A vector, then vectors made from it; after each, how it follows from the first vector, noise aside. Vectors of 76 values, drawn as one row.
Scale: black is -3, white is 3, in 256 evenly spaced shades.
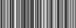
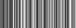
wrapped around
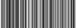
wrapped around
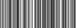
reversed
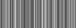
shrunk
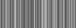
shrunk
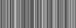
shrunk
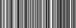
wrapped around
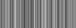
shrunk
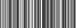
reversed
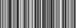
reversed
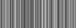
shrunk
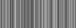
shrunk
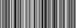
negated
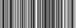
wrapped around
